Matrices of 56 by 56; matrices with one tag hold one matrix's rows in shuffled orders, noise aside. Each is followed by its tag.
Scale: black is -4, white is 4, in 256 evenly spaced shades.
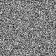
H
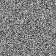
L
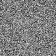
H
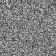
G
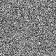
H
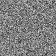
L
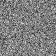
G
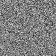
L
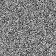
L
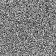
L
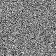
G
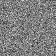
G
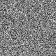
G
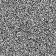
L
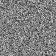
L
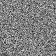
G
